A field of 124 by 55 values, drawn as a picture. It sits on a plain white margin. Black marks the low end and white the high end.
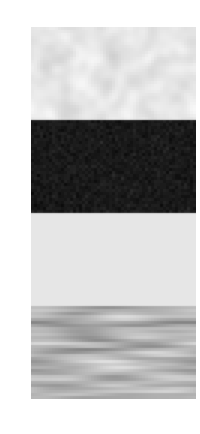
It is made of 4 by 1 panels. Panel 1,1: very high, blotchy, faint in contrast. Panel 2,1: very low, fine-grained, faint in contrast. Panel 3,1: very high, flat. Panel 4,1: high, streaked across.
